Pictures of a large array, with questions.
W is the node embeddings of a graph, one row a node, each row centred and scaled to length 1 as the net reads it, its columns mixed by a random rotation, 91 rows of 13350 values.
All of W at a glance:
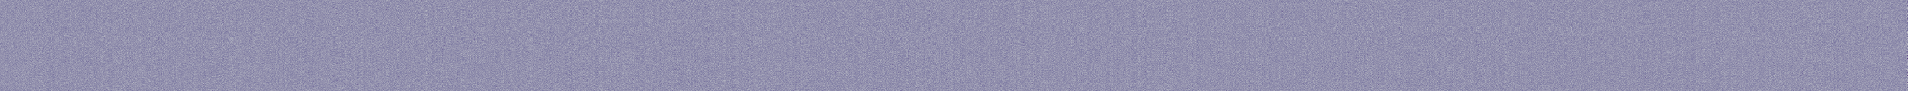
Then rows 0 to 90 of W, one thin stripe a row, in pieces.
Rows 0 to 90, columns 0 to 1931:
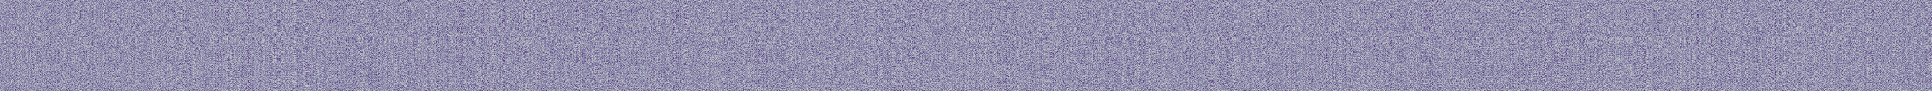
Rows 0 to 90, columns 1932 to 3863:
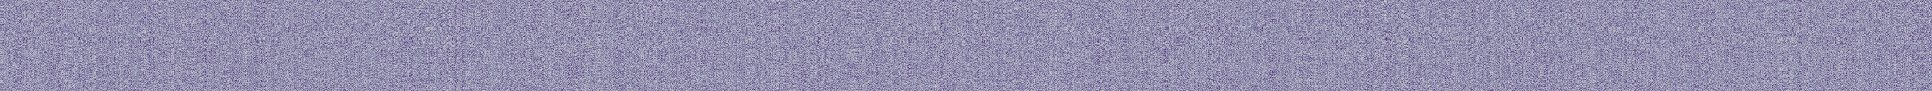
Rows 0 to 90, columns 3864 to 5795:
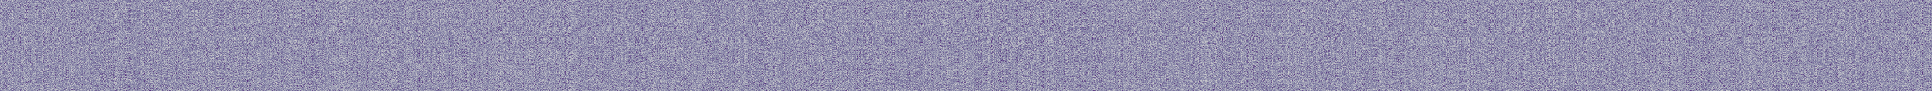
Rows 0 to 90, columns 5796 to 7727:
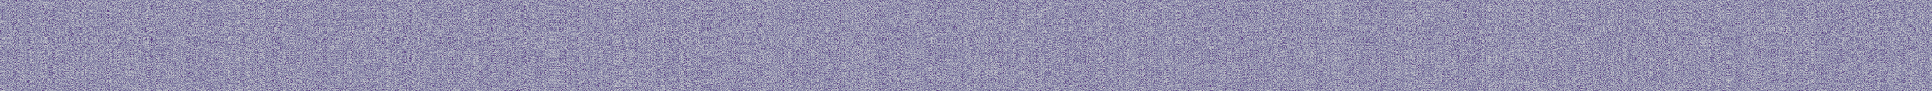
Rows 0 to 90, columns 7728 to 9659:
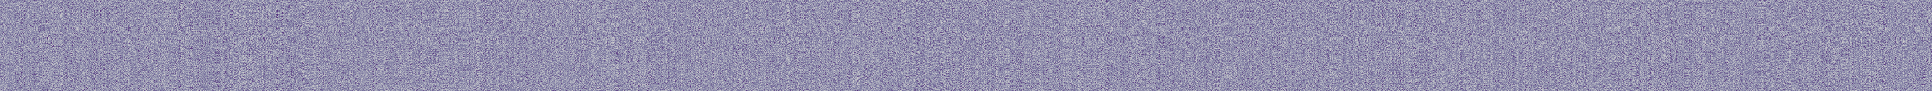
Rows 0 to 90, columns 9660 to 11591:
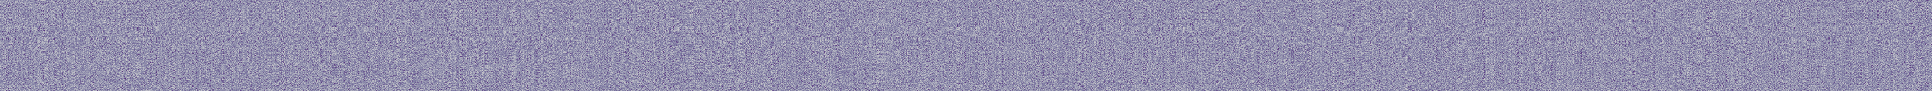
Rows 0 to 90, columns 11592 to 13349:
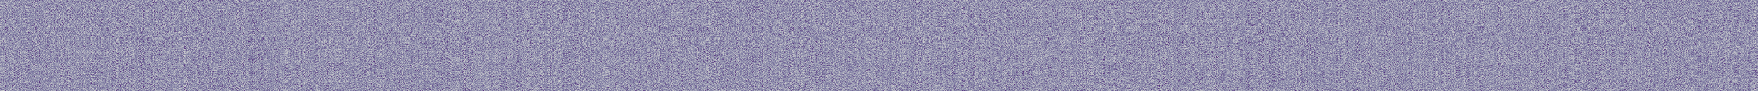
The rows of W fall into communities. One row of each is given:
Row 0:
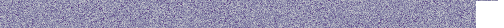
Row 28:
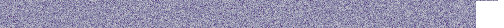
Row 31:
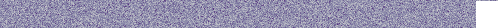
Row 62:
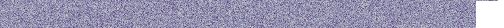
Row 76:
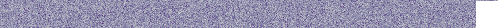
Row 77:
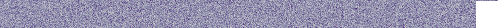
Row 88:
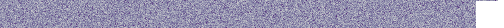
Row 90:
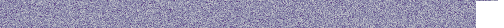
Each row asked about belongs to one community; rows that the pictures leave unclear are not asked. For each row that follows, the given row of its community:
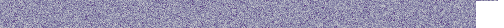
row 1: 28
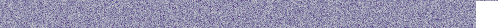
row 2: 76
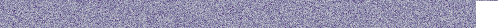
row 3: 62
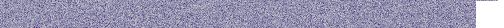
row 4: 76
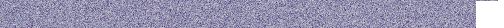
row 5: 90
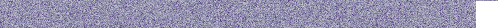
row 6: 31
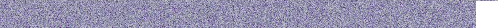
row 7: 76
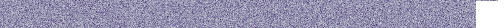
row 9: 31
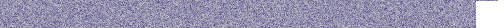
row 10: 28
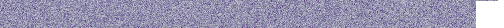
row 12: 88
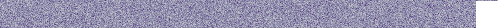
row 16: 77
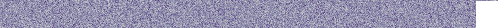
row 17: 28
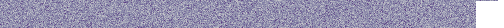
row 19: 88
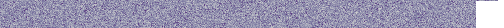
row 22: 90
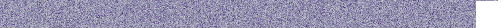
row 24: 76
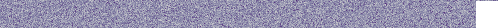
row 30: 28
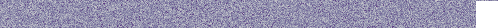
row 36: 62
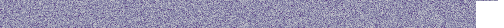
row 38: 90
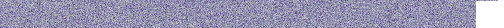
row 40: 77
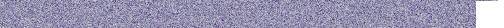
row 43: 28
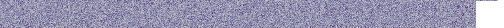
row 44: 88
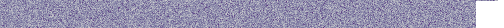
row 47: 76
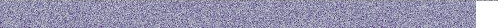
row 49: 62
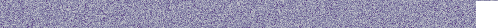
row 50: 88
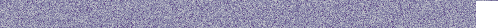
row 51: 62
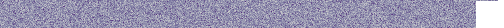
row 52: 62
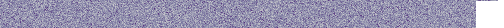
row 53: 0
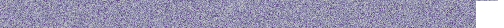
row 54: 88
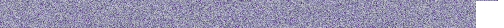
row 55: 62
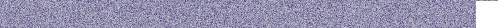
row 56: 77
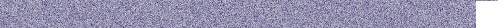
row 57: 28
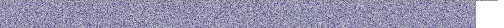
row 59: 31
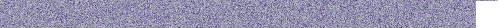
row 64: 76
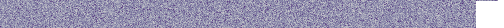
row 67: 77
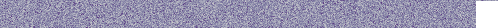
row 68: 76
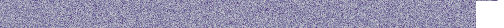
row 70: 77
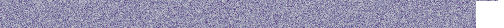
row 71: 0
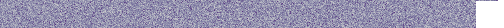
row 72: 77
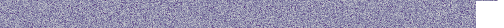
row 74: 77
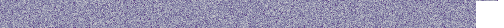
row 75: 90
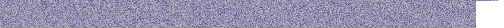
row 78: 28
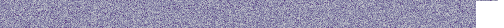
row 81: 31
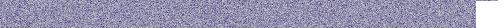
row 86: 0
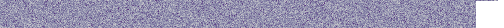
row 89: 28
